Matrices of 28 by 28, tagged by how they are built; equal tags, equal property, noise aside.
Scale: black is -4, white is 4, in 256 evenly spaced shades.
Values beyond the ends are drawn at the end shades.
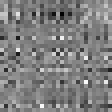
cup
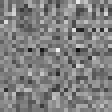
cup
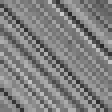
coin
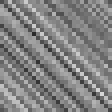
coin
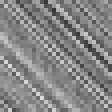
coin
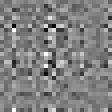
cup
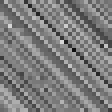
coin
